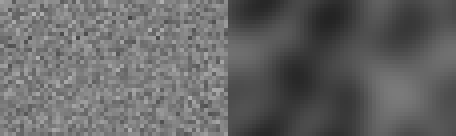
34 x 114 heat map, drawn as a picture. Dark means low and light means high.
It is made of 1 by 2 panels. Panel 1,1: middling, fine-grained. Panel 1,2: low, smooth.
